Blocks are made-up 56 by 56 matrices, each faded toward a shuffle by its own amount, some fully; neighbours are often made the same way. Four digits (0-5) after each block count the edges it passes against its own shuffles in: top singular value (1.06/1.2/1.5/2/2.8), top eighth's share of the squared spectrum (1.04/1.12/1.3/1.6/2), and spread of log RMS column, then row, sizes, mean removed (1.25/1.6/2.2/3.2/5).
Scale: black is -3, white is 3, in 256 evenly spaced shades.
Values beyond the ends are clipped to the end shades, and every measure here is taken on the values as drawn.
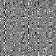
4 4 3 2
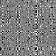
4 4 3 2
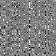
4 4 3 1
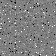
2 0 0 0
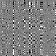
5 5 3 3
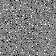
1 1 1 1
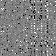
4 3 2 1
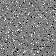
0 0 0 0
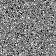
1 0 0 0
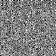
3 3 1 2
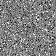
0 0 0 0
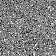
1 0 0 0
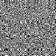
4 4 2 2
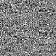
3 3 1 1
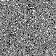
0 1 0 0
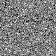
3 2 1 0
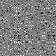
4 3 1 2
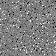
2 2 0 0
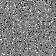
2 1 0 0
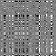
5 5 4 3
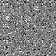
3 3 1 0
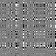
5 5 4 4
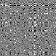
4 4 2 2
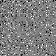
3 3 1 1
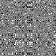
4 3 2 2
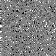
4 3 1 1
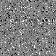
3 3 1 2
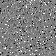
1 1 0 0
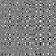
5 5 3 3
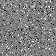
1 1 0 0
